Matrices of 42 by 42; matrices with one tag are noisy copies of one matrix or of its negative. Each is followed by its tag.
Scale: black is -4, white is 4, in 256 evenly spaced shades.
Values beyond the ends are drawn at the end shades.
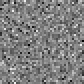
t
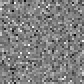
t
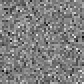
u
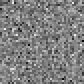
t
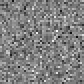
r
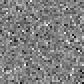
u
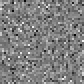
t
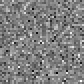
r
